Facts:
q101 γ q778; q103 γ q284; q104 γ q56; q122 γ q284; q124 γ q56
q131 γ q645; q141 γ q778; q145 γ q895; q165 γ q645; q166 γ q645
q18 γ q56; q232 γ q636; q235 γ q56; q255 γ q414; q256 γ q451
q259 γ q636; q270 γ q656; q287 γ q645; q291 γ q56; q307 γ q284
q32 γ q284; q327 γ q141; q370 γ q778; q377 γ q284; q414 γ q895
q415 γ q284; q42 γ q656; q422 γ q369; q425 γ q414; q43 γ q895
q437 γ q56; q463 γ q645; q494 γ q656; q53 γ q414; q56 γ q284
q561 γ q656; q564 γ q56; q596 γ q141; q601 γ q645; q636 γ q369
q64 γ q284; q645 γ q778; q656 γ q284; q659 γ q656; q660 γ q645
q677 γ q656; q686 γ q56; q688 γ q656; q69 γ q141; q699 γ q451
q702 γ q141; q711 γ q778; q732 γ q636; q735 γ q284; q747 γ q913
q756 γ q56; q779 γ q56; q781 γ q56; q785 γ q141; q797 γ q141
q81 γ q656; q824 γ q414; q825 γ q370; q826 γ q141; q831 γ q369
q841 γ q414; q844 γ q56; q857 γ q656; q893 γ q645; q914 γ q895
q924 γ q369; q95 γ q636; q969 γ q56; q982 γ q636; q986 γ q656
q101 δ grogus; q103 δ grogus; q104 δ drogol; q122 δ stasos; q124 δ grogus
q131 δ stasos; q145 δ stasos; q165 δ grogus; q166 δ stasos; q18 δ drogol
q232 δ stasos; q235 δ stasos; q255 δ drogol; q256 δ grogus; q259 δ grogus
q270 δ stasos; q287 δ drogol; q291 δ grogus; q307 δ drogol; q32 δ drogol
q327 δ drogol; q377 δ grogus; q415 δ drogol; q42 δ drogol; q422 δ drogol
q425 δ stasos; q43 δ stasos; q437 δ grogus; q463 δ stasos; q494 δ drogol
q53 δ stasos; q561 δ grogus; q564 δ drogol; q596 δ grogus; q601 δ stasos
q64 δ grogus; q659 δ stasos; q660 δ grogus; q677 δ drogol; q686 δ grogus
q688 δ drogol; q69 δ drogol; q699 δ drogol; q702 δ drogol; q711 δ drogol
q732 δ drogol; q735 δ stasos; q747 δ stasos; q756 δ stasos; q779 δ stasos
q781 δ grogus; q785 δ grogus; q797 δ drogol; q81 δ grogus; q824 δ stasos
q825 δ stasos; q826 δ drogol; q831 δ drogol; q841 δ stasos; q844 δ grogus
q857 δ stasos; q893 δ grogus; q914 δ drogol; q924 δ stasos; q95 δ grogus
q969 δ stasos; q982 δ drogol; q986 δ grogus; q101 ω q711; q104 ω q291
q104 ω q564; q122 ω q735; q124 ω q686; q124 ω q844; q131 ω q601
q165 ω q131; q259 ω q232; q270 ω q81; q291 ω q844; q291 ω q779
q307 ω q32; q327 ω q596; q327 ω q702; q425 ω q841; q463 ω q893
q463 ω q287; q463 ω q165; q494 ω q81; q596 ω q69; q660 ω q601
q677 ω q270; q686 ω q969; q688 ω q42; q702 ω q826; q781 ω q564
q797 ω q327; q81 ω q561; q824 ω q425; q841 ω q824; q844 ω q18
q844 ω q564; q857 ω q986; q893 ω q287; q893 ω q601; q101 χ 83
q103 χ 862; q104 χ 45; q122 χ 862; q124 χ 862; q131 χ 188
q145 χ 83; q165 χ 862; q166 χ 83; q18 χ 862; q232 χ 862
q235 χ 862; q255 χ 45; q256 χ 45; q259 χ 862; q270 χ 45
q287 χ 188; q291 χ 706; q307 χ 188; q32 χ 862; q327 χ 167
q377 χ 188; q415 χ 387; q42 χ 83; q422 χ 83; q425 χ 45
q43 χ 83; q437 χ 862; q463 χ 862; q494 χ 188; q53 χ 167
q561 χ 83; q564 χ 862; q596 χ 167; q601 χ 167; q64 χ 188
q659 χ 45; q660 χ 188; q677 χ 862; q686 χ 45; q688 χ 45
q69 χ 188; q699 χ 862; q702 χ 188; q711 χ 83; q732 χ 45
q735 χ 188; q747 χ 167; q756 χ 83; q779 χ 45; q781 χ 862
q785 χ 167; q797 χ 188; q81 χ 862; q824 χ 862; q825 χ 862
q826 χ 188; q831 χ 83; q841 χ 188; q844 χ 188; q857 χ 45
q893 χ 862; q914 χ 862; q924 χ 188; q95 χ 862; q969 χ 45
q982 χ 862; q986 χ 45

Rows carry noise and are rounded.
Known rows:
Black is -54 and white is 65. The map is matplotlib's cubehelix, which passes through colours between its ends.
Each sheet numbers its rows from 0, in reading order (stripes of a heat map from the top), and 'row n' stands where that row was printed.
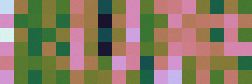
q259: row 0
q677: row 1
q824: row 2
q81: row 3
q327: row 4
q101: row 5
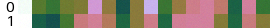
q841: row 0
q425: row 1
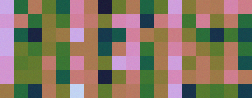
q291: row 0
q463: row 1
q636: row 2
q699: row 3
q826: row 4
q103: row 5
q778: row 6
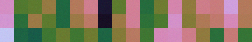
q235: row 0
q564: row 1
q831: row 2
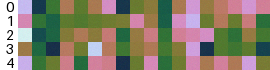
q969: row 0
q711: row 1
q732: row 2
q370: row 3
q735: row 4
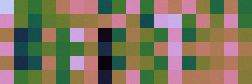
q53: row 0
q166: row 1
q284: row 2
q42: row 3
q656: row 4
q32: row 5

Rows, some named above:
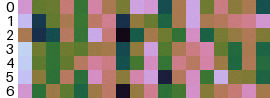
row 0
q287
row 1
q686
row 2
q284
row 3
q982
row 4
q53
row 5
q131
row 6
q564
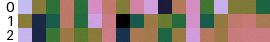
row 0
q131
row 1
q56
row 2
q688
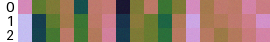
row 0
q437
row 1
q686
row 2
q986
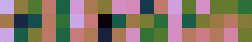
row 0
q660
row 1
q656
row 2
q307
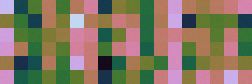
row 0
q986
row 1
q645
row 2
q747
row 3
q825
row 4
q284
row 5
q756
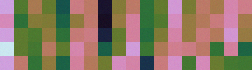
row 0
q781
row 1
q18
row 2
q122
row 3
q924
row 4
q893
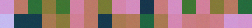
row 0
q463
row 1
q270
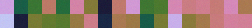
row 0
q494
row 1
q104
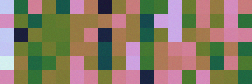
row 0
q844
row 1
q166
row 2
q104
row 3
q914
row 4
q824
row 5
q601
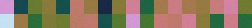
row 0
q415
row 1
q232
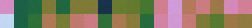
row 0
q561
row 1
q256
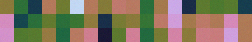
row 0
q141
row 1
q42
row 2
q235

